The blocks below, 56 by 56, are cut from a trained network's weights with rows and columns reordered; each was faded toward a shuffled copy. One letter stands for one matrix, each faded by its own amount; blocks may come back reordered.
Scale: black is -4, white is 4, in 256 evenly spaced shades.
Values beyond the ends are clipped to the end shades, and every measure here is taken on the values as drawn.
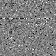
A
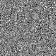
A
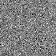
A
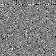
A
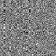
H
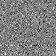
A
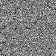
A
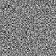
H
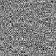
H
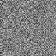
H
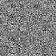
H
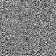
H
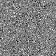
A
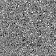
A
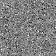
A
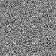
H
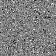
A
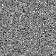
A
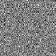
H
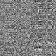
H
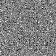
A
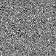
A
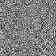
H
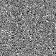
A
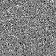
A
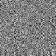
H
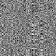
H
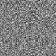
H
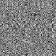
H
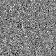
A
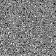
A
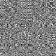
H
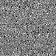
A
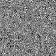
A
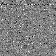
A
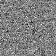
A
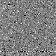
A
